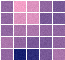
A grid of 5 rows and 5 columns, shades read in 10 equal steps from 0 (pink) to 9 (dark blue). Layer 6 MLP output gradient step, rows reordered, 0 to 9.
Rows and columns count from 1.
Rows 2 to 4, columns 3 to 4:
1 5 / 3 4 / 5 5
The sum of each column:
19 17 18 23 21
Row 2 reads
4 1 1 5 5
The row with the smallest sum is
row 1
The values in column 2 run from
0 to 9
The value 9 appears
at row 5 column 2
